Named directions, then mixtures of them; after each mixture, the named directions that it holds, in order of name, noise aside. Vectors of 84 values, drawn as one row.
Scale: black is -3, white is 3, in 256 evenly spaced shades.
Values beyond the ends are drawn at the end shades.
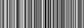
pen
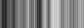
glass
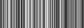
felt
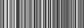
felt, pen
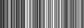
felt, glass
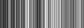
felt, glass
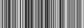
felt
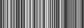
felt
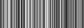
felt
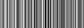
pen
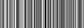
pen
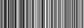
pen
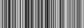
felt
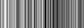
glass, pen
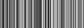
glass, pen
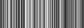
felt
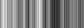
glass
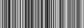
felt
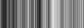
glass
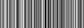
pen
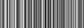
pen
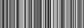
glass, pen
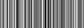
pen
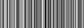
pen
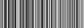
felt, pen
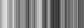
glass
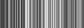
felt, glass
